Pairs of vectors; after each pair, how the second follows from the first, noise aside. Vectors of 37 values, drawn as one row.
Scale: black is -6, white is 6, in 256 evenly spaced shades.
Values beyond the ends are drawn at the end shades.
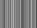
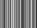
scaled up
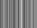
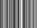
scaled up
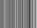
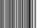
scaled up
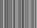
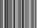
scaled up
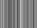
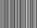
shuffled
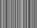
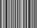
scaled up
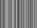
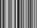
scaled up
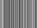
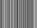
reversed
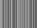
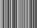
scaled up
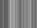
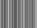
shuffled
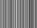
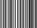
scaled up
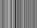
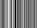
scaled up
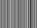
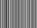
reversed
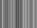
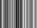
scaled up
